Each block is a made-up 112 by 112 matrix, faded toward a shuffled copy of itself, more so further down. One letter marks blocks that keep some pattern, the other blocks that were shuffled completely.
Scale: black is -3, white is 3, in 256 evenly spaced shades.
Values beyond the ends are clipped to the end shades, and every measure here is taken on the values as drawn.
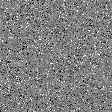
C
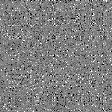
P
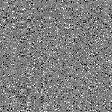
P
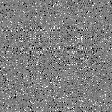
P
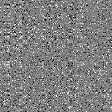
P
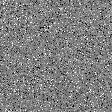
C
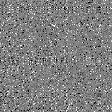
P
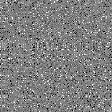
P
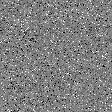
C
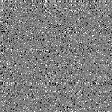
P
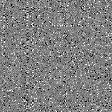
P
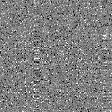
P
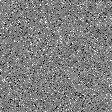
C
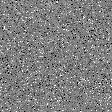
C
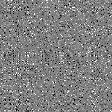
P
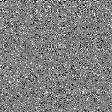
P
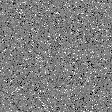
C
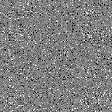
P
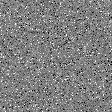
C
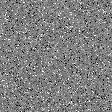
C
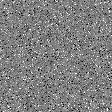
C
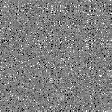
P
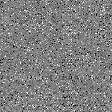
P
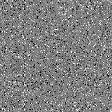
P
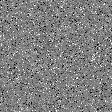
C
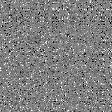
P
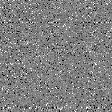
P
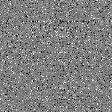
P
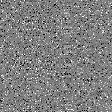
P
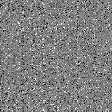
P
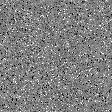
C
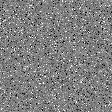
C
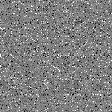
P
